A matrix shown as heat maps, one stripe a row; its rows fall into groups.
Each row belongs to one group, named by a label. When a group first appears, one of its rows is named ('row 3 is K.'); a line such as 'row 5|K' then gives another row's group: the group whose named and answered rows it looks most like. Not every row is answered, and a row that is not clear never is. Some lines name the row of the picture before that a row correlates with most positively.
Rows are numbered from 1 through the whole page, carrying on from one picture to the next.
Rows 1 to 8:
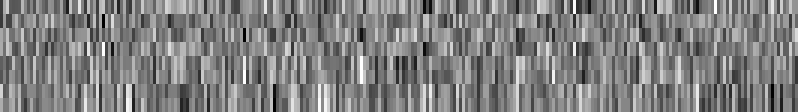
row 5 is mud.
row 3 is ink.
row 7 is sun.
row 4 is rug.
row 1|rug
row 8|sun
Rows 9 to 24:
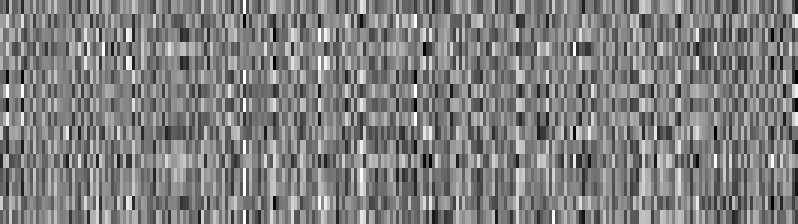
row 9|mud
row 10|ink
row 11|sun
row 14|mud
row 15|ink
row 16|mud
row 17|ink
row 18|sun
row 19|mud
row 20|rug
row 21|mud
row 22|mud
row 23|sun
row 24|mud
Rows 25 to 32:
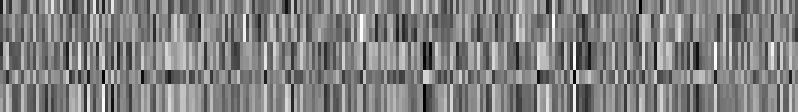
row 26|mud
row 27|mud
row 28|rug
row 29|rug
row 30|sun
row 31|rug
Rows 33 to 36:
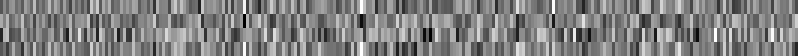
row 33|mud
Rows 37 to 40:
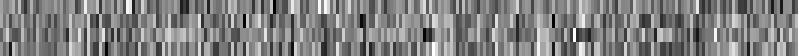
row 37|sun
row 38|ink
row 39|rug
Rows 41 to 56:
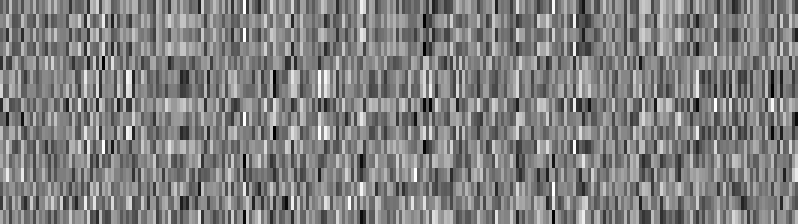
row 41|mud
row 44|rug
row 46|sun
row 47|sun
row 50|sun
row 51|rug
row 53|ink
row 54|mud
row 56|ink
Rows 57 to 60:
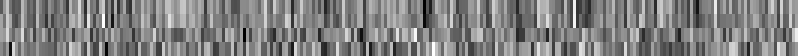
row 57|rug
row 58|rug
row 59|ink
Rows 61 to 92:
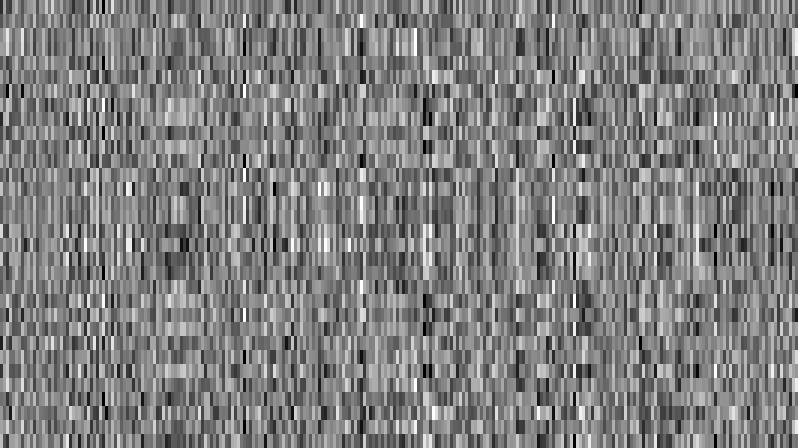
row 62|mud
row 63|ink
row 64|ink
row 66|ink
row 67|mud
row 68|rug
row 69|rug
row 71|rug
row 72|ink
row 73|mud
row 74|sun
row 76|mud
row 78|sun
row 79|sun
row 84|rug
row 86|ink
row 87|rug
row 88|ink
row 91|ink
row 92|sun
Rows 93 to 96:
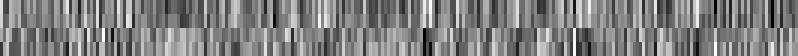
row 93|sun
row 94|sun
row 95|rug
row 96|rug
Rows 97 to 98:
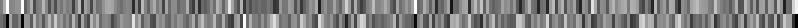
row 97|ink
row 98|mud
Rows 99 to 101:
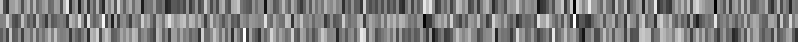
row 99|sun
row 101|mud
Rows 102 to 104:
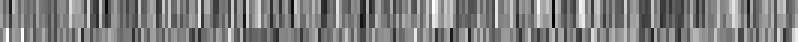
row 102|ink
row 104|ink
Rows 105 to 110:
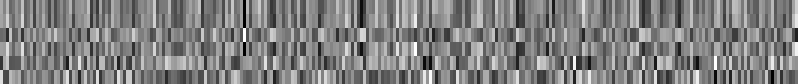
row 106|ink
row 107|mud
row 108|ink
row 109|rug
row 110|sun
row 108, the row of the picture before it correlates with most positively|104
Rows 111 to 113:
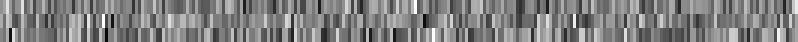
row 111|ink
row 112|rug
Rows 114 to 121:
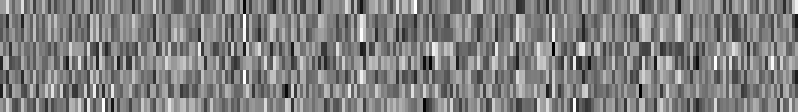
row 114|ink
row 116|mud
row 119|mud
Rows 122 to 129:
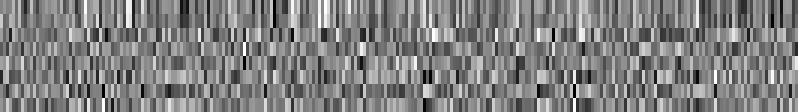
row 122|sun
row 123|sun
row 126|ink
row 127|rug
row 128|sun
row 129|rug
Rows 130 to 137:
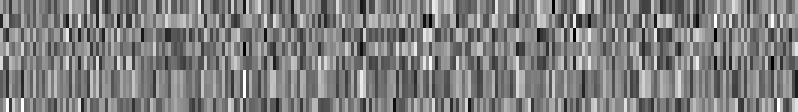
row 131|rug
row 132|sun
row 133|ink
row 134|sun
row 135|mud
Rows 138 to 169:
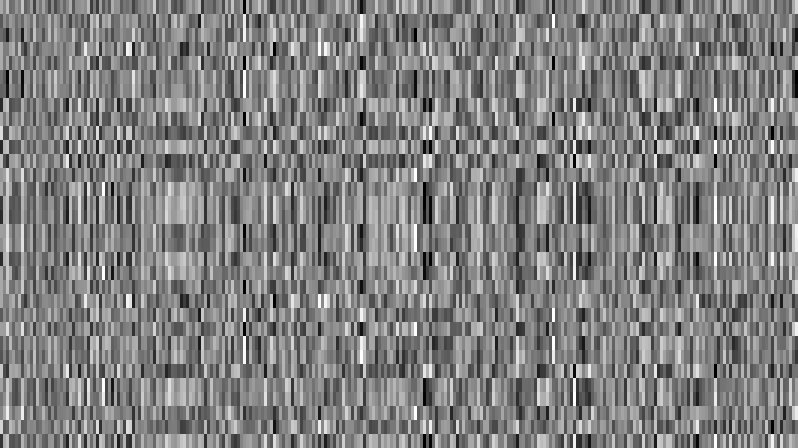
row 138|ink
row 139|mud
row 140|mud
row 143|mud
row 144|mud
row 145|rug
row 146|ink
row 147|sun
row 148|rug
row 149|sun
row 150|ink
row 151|rug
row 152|rug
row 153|rug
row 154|ink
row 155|ink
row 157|rug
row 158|ink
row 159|sun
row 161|ink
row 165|rug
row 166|rug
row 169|rug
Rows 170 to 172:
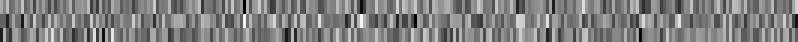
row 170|ink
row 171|mud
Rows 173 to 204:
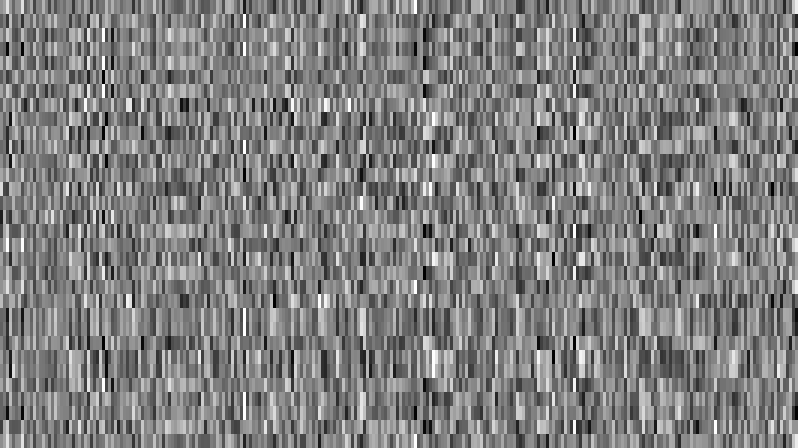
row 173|ink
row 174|mud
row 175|rug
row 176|mud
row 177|rug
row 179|rug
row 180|sun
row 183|mud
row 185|ink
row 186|sun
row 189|rug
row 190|ink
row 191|ink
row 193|ink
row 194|sun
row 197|sun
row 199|ink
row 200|rug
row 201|mud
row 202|mud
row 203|rug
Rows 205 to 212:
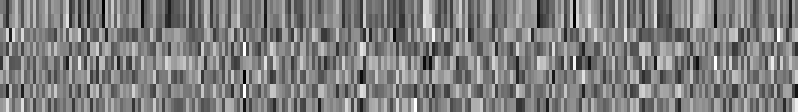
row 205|sun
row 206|sun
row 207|ink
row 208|mud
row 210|ink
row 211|mud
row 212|ink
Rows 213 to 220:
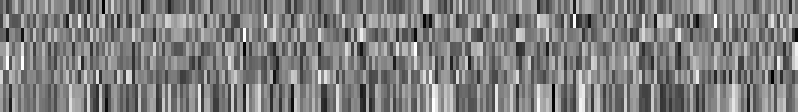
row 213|sun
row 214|rug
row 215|mud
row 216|ink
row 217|ink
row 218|sun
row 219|ink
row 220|ink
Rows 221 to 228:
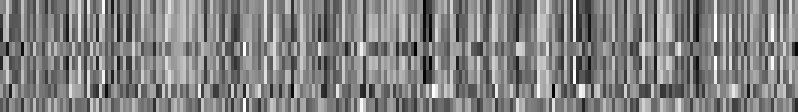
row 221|rug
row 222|rug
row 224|mud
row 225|rug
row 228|mud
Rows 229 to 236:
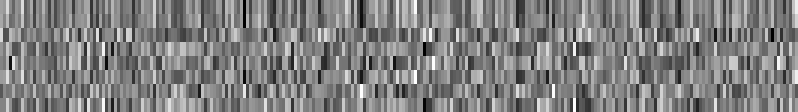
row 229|ink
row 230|ink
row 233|ink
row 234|ink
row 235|mud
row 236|rug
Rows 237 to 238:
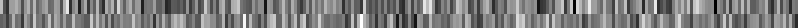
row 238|mud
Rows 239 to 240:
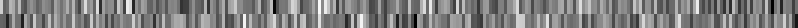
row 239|sun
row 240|mud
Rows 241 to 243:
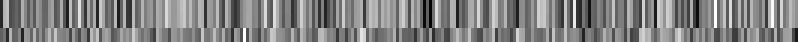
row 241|rug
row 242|rug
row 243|mud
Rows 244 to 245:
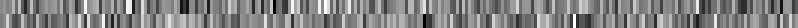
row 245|rug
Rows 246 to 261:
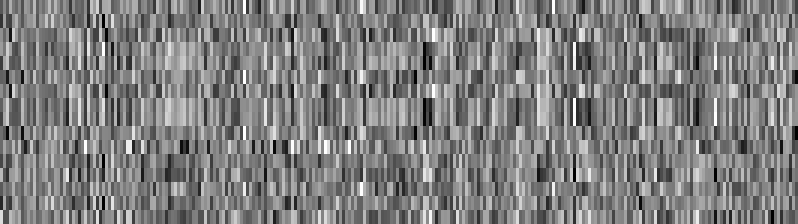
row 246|mud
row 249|rug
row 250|rug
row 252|ink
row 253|rug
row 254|rug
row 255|mud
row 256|sun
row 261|sun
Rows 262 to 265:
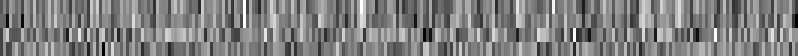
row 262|mud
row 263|mud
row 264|rug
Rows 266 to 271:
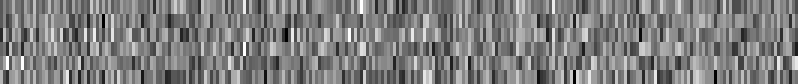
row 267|sun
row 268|sun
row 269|mud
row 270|ink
